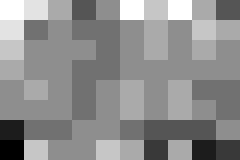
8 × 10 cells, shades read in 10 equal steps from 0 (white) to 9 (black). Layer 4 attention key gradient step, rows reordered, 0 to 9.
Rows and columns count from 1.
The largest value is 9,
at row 8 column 1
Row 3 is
2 4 4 4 5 4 3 4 3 4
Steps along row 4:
up same up same down same same same same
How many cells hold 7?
2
